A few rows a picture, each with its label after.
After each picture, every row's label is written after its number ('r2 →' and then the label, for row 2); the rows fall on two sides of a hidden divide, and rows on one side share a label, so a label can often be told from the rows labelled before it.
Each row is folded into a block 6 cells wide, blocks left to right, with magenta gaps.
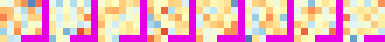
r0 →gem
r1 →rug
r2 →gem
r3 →gem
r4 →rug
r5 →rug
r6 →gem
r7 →gem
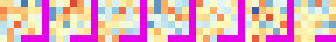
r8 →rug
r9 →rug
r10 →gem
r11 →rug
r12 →gem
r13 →rug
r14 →gem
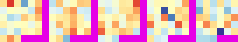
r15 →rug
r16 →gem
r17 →gem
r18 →gem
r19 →gem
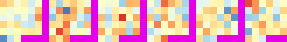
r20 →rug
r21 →gem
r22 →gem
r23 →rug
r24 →gem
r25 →gem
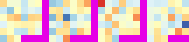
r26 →rug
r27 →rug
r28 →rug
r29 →rug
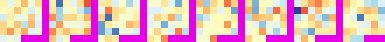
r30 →gem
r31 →gem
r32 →rug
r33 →rug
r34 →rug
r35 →rug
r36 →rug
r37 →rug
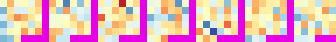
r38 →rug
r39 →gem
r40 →gem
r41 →rug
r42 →rug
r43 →gem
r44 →rug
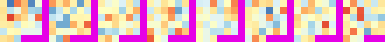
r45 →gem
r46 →rug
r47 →rug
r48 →gem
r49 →rug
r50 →rug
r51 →rug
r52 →gem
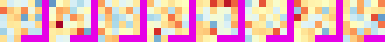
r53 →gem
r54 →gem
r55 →rug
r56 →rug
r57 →gem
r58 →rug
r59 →gem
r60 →rug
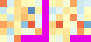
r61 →gem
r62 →gem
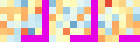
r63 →gem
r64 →gem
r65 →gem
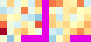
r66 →gem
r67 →rug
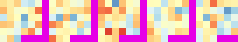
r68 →rug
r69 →gem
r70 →gem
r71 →gem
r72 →gem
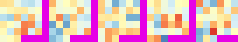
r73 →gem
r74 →rug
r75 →rug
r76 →gem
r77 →gem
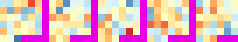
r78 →gem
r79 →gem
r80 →rug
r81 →gem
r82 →rug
